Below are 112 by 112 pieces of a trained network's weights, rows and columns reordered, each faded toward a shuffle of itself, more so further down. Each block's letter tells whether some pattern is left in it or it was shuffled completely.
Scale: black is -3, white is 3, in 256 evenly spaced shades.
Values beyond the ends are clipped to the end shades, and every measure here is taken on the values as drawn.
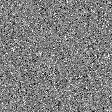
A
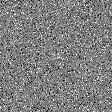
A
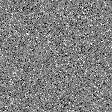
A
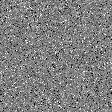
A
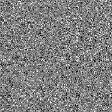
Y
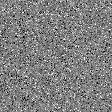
A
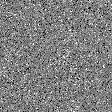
A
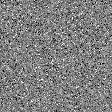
A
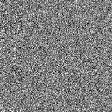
Y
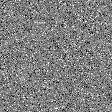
A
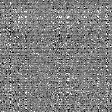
Y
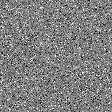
A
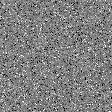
A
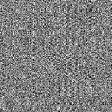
Y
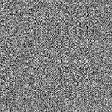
Y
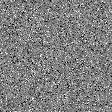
A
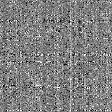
Y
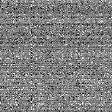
Y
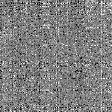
Y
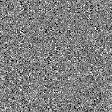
Y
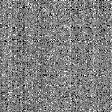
Y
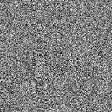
Y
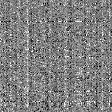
Y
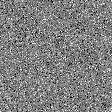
A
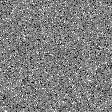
A
